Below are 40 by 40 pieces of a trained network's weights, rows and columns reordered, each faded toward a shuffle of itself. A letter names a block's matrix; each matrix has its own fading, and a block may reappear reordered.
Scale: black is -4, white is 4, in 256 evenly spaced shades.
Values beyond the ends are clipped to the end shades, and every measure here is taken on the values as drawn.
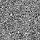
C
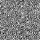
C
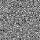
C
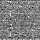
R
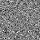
C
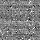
R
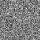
C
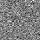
C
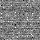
R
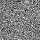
C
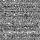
R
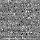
R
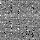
R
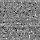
R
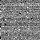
R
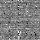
R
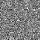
C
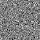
C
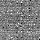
R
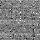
R
